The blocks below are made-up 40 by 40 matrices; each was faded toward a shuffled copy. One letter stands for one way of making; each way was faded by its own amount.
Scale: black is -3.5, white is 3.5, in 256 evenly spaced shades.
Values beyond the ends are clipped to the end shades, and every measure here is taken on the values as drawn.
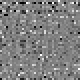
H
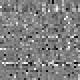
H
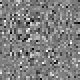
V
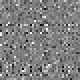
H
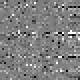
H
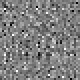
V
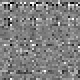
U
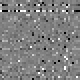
H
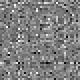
V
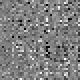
V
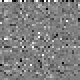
H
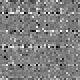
U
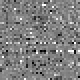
H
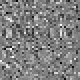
V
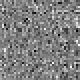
V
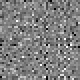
V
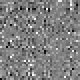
V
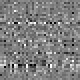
U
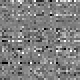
U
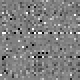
H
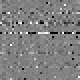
U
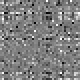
H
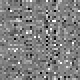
V
